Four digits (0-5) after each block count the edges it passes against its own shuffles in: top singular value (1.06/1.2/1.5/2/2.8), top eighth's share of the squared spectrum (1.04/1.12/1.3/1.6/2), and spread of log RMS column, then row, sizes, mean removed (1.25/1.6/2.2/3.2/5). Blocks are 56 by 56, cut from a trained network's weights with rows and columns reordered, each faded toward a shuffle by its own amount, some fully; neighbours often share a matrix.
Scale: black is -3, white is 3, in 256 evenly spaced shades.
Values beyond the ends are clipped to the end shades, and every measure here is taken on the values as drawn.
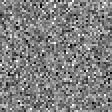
0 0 0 0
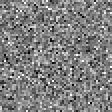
0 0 0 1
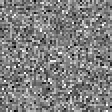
0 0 0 0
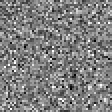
3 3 1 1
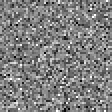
1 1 0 0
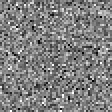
0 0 0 0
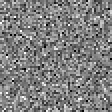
1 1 0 0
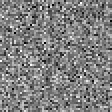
1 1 0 0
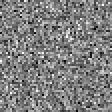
1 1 0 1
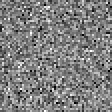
1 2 1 0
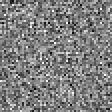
2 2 0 1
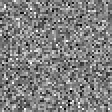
0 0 0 0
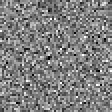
2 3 1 1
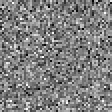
1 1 0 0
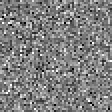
1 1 0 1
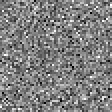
1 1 0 0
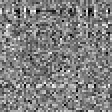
3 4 1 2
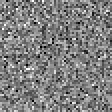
2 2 0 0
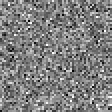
1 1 0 0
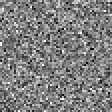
1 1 0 0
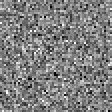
2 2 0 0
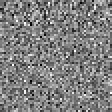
2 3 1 1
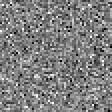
1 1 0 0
